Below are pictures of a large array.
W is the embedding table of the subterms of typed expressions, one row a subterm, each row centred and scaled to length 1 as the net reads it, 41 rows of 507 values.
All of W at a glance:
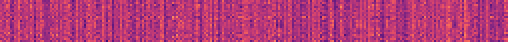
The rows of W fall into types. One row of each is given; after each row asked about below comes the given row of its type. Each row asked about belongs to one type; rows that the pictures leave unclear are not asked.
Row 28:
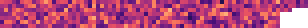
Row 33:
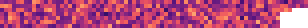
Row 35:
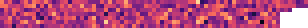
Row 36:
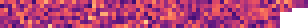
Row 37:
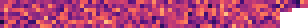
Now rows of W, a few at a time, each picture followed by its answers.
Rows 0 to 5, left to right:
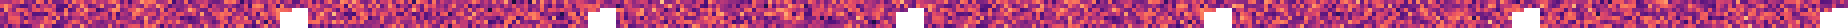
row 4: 33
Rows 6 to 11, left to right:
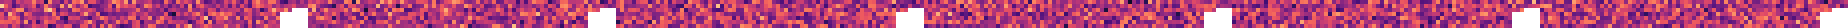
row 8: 28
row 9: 33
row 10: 36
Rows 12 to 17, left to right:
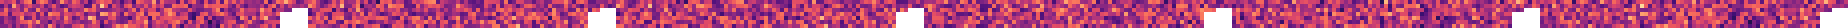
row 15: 33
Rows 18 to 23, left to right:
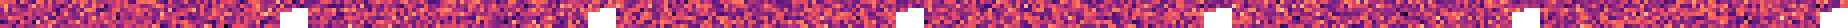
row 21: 28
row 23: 37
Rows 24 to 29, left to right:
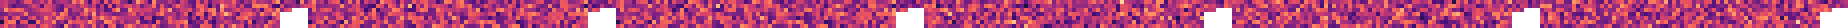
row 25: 28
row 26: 28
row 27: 37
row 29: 33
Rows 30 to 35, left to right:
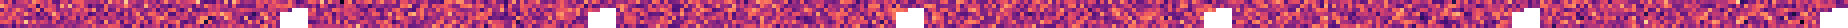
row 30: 35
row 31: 36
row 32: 33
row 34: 28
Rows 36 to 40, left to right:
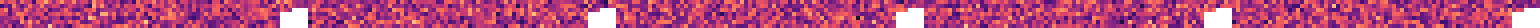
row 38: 33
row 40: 28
